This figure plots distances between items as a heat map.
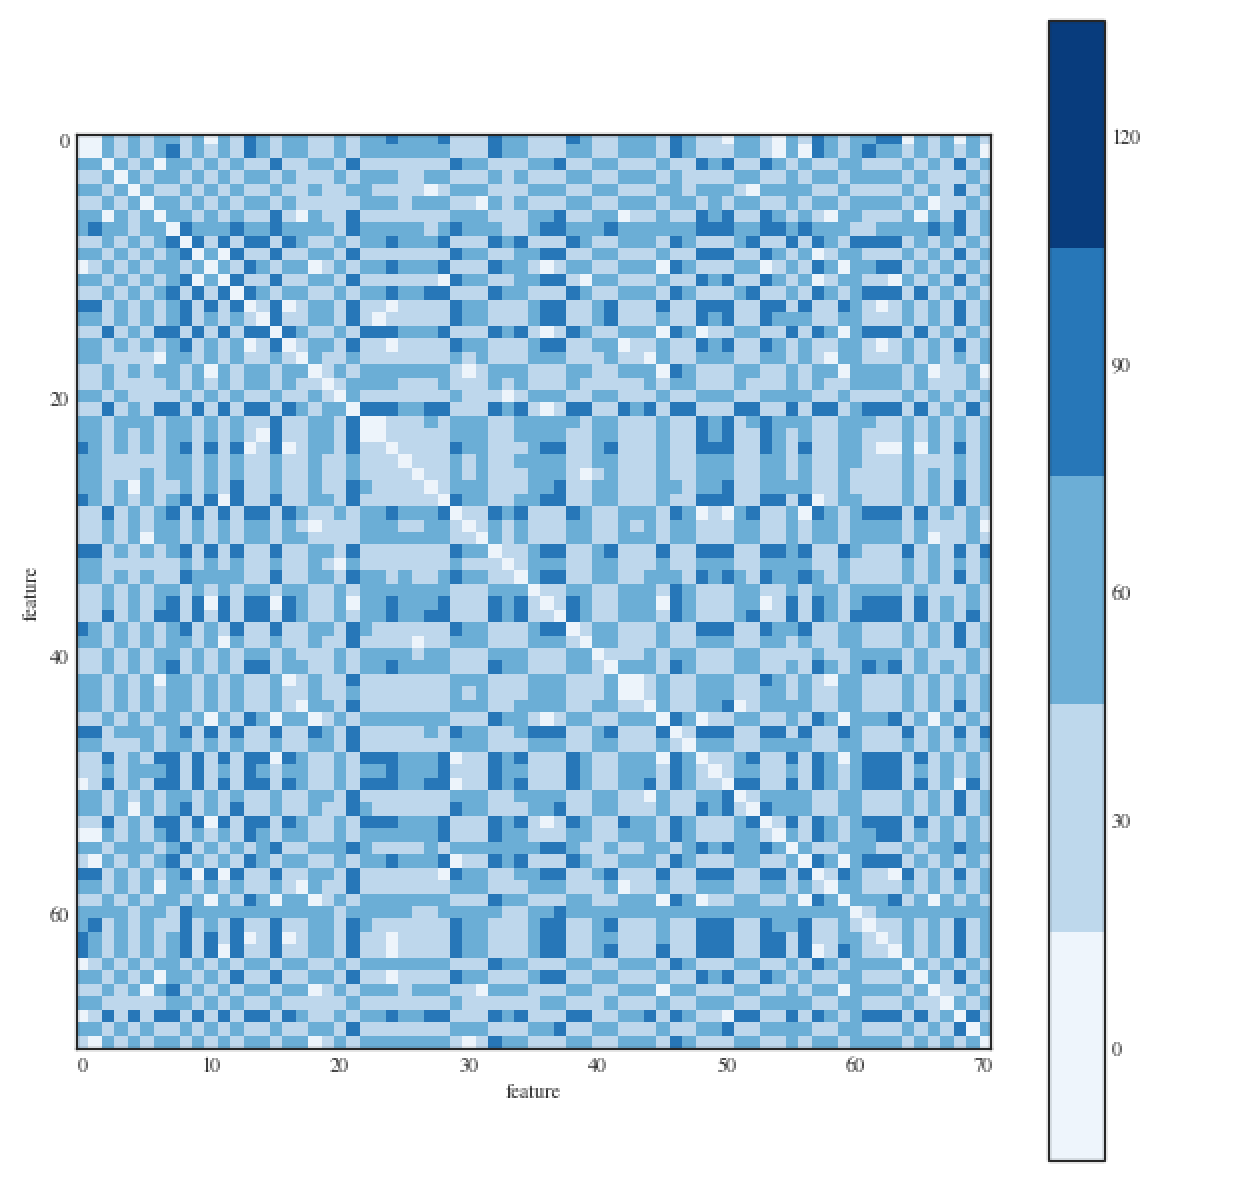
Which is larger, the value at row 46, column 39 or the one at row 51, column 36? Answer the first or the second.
the second
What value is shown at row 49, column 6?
60
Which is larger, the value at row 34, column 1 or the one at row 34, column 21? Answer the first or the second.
the second
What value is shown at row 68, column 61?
90
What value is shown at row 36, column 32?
90
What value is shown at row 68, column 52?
90
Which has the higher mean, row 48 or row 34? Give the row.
48
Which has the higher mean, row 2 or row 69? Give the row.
2
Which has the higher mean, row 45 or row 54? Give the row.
54
